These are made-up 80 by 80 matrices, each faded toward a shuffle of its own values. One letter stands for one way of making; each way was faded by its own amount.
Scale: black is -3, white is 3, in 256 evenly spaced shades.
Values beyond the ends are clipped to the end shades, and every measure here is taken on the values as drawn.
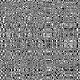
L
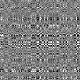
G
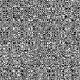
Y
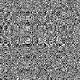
Y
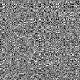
Y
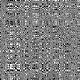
L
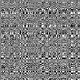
G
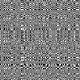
G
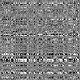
G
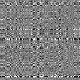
G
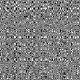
L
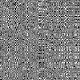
L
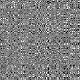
L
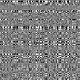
G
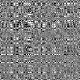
G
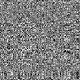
Y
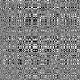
G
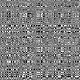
G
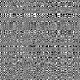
G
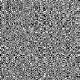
Y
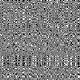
L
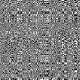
L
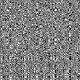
Y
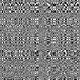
G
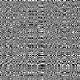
G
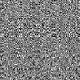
Y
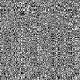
Y
